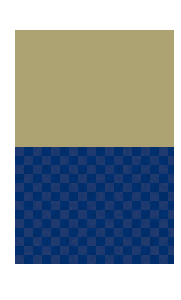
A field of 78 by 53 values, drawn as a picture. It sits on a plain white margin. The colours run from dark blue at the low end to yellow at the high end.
The table splits into 2 rows of 1 panel. Panel 1,1: high, flat. Panel 2,1: very low, checkered, faint in contrast.
